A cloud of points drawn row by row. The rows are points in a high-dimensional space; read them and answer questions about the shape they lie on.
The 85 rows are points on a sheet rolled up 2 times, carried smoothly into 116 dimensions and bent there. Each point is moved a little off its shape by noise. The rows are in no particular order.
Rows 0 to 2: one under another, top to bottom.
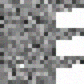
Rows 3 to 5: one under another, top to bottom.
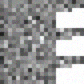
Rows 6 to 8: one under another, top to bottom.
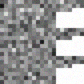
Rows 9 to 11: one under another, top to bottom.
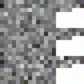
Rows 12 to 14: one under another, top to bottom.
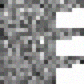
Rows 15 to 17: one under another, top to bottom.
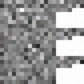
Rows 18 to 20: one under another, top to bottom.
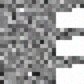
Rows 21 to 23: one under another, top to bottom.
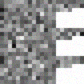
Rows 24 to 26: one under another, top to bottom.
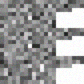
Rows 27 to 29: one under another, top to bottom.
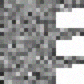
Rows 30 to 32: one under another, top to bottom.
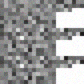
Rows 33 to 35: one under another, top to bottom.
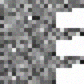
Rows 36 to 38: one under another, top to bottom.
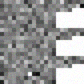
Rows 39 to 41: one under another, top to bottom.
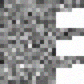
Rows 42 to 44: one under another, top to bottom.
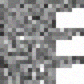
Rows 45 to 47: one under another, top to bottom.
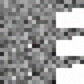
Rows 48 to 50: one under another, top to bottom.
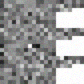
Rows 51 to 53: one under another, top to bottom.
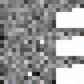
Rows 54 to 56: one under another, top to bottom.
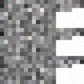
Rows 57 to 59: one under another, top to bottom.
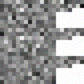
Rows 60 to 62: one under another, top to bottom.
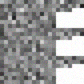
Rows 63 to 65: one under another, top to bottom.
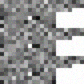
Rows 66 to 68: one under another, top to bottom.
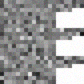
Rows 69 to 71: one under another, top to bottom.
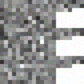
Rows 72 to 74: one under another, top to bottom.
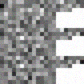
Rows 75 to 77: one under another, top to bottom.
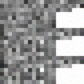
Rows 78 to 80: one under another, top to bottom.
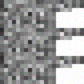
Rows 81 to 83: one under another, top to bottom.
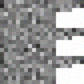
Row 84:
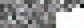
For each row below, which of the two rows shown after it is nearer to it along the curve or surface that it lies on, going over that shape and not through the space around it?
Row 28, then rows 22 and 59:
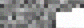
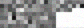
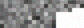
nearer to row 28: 59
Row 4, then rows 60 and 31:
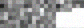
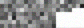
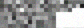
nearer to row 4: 31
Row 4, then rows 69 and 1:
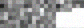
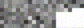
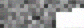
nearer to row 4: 69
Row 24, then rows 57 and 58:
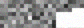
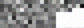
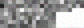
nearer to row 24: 57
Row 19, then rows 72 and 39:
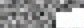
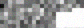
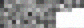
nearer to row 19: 72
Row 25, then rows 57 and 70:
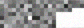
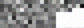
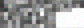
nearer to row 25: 57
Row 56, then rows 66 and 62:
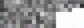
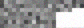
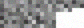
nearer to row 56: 66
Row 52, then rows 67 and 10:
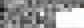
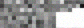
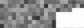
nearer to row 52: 10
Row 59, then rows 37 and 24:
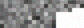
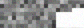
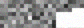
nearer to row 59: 37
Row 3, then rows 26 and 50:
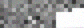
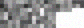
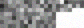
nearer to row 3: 26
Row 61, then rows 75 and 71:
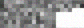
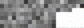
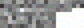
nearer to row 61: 71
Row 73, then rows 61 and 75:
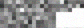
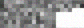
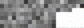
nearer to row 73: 75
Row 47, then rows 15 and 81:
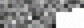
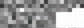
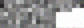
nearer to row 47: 15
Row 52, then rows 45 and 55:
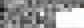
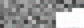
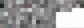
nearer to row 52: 45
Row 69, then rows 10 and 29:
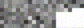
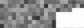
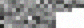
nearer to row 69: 10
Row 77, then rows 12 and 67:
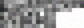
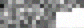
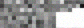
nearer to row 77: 12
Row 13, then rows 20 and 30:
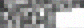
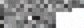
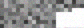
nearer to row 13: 30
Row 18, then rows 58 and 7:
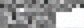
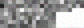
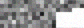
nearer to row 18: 58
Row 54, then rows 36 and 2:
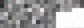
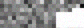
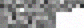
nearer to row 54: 2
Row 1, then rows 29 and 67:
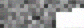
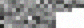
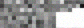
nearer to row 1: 67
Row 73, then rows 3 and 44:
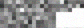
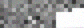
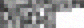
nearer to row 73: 44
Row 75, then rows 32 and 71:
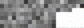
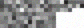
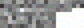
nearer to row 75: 71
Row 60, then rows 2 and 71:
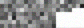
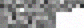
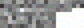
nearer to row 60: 2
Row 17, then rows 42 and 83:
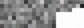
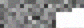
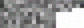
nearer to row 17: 42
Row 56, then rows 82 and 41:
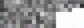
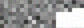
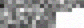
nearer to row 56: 82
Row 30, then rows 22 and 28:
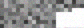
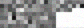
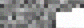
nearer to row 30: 28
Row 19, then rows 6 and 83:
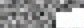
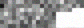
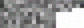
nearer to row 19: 6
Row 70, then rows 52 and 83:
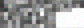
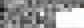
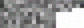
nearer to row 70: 52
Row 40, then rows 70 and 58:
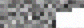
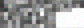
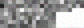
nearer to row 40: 58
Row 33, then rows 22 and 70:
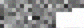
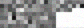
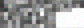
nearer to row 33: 22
